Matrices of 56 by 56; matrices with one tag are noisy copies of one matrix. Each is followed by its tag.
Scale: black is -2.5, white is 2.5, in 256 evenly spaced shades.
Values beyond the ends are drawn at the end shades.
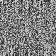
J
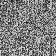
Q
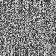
J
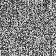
Q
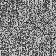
Q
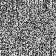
Q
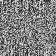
J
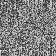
Q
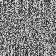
J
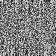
J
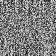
J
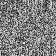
Q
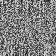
J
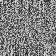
J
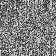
Q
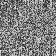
Q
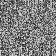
Q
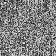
Q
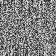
J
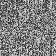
Q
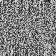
J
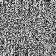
J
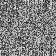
Q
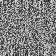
J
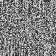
J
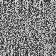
J
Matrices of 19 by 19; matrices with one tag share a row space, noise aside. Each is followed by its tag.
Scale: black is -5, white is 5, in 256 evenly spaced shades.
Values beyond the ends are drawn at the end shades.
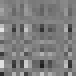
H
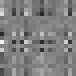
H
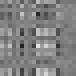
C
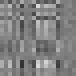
C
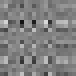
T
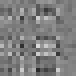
C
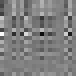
H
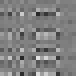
C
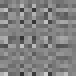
T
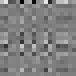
T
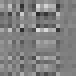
C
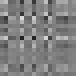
T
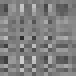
T
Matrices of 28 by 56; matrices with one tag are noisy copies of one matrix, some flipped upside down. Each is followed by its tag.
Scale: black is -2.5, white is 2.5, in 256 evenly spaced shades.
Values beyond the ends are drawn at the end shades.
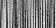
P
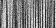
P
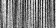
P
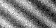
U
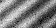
U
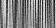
P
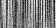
P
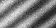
U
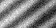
U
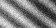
U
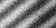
U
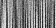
P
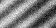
U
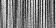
P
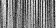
P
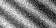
U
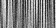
P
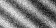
U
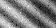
U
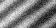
U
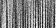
P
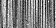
P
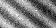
U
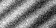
U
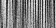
P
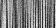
P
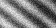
U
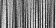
P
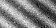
U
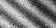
U
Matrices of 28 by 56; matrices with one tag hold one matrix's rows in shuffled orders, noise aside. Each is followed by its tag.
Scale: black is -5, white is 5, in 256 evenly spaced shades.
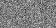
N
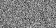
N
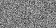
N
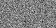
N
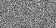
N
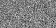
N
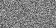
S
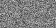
S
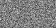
S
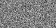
N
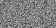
N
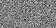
N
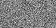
N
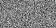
N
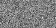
S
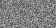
S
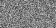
S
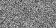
S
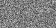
S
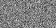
N
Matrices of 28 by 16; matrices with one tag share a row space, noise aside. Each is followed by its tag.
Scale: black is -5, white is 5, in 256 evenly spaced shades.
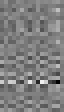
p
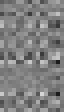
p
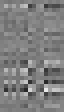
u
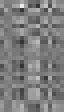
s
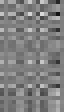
p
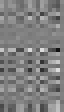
p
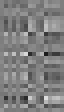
u
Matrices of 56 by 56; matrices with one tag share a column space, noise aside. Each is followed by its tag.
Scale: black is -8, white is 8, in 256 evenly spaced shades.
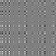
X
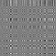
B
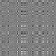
X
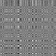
B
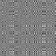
X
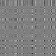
B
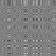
B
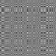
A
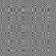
A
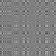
X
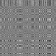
B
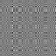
A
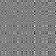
X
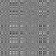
X
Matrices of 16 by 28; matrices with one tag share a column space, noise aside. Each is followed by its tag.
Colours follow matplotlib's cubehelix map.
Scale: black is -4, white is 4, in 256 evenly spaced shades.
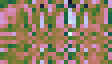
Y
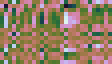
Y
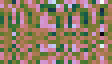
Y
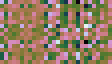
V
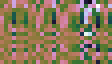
Y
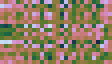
V
